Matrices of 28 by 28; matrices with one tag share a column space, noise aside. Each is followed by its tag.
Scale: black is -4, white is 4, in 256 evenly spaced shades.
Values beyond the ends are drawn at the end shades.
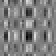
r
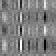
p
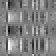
p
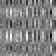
r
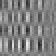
p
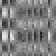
r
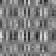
r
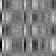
p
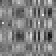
r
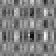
r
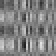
p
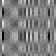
r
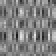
r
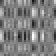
r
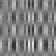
p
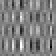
p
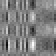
p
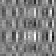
r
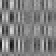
p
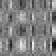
p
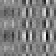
r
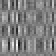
p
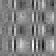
p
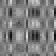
r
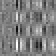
p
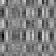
r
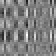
r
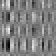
p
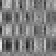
p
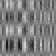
p
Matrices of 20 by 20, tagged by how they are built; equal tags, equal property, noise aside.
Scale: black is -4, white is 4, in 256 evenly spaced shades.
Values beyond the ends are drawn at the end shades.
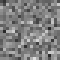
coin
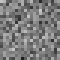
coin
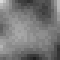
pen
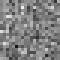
coin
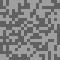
coin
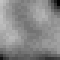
pen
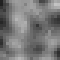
pen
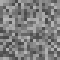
coin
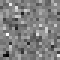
coin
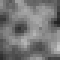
pen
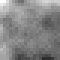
pen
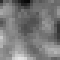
pen
